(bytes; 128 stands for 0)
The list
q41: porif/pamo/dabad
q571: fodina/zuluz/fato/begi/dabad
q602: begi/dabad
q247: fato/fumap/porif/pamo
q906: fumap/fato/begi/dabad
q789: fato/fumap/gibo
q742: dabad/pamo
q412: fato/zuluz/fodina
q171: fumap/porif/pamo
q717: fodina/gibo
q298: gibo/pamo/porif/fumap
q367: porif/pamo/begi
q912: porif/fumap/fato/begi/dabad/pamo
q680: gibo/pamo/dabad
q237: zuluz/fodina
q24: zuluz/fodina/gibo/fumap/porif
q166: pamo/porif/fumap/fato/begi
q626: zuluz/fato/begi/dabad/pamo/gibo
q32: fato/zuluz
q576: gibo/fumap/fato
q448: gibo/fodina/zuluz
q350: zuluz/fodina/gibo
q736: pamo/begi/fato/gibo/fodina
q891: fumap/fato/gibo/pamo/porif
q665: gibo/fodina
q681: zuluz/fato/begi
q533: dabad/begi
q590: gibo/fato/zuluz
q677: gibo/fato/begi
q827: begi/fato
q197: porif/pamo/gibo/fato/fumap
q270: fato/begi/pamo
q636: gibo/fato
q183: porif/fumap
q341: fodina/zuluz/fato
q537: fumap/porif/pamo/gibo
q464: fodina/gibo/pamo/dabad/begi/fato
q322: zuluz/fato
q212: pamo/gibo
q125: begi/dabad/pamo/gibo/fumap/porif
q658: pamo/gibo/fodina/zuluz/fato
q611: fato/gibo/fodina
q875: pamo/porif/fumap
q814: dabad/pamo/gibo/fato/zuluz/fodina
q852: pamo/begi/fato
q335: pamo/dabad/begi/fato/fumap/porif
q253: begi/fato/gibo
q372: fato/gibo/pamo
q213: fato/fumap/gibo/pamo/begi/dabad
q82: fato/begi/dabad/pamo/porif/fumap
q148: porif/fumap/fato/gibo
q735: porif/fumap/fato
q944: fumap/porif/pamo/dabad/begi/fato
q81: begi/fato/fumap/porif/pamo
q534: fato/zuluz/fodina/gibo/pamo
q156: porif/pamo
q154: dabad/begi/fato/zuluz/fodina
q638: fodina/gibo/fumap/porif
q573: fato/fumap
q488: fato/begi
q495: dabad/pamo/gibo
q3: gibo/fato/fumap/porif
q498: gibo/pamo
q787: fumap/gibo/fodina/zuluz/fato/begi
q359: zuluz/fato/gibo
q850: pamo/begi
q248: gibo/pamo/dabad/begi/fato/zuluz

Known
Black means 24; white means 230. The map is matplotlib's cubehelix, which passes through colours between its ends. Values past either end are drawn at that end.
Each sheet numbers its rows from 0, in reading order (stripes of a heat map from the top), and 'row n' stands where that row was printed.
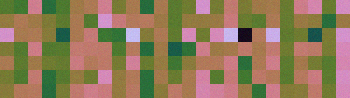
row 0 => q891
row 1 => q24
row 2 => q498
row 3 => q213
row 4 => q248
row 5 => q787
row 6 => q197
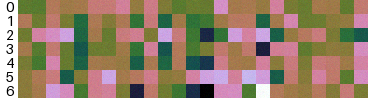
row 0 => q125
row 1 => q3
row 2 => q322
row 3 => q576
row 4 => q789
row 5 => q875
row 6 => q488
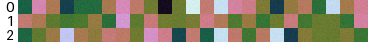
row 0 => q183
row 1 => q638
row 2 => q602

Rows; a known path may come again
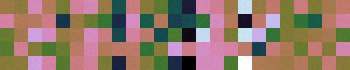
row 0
q270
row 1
q636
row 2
q827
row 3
q41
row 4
q488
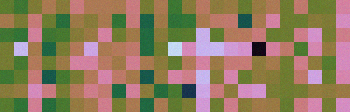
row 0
q814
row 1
q3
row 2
q906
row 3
q156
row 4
q335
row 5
q537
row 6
q253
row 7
q891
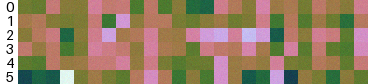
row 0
q82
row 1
q571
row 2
q875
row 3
q658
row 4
q125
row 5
q533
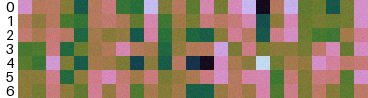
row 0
q498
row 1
q298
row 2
q677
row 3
q944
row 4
q573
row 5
q166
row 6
q534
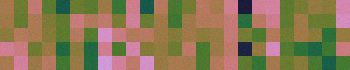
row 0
q576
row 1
q248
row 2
q24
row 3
q448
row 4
q350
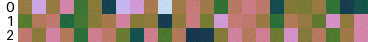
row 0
q237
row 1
q148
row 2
q372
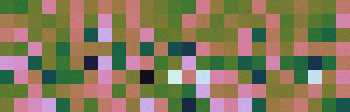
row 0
q154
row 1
q464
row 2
q341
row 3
q789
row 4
q717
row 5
q183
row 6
q81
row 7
q322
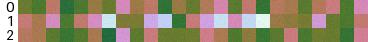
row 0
q787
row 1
q850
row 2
q638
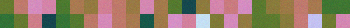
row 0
q681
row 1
q171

